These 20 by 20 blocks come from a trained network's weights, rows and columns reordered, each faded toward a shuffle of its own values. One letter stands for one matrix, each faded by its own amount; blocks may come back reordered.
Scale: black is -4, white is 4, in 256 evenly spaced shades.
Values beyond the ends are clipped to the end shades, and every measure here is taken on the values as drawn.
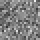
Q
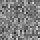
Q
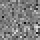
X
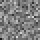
Q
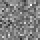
Q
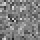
X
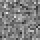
Q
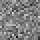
Q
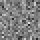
Q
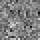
X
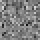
X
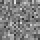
Q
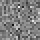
X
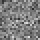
Q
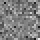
X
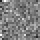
X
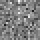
Q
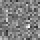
X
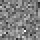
Q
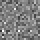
X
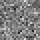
Q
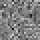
X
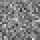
Q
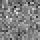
Q
